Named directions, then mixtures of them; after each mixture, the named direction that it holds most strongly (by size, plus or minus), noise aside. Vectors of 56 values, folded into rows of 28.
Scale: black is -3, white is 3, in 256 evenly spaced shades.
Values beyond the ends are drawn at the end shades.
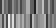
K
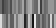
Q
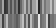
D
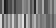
K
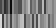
D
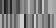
Q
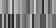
K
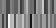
K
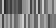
D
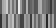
D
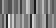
K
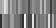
Q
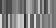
Q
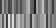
K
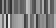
K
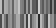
D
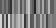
K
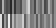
K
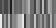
Q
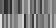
Q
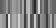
Q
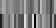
Q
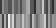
K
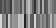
Q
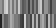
D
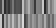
K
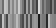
D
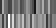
K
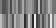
Q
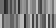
D
